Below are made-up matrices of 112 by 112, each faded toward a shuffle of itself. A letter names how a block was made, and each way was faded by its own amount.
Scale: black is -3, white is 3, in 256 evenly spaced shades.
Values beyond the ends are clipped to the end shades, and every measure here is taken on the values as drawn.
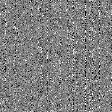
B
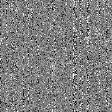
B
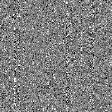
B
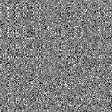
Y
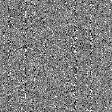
B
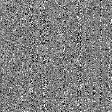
B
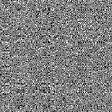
Y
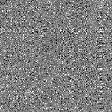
Y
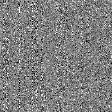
B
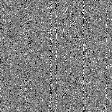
B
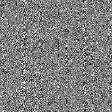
B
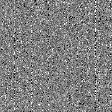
B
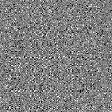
Y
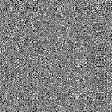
Y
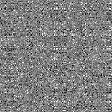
Y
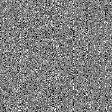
B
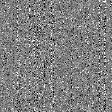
B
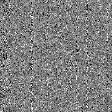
B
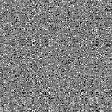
Y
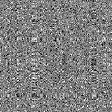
Y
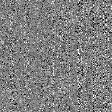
B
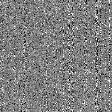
B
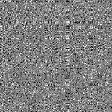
Y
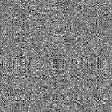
Y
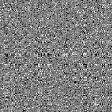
Y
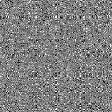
Y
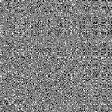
Y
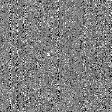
B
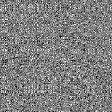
Y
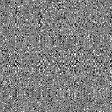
Y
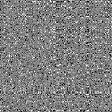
Y
